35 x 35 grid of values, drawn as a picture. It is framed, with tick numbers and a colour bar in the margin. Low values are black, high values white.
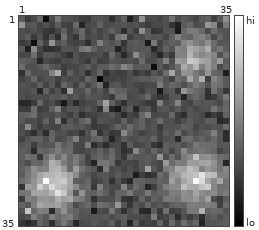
No single row or column stands out from its neighbours. Three bumps rise from the field. Most values sit low, with a long tail of high ones.
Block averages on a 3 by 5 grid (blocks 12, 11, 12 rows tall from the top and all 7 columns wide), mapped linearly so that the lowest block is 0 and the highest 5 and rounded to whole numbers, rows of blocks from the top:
00014 / 00001 / 53025
